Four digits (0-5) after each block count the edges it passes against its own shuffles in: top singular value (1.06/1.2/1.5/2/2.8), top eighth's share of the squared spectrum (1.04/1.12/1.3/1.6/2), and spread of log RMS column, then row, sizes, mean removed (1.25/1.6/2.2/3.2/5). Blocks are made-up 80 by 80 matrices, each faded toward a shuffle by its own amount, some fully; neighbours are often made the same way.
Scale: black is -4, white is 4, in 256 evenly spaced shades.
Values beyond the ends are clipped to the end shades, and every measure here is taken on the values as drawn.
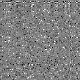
4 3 1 2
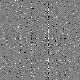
4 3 2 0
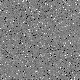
0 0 0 0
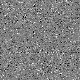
1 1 0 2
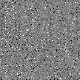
3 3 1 1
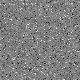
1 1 0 0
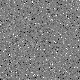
1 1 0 0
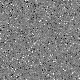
0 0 0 0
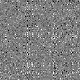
4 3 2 2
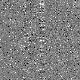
3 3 2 1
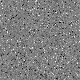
0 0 0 0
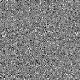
3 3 2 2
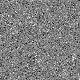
2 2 0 0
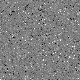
1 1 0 0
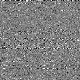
3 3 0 3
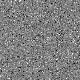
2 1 0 1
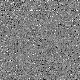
2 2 0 2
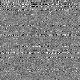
4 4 1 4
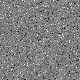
2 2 0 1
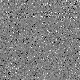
3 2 0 1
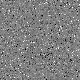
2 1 0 0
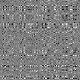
5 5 3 3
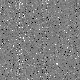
3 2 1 0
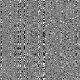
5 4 3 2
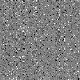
3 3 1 0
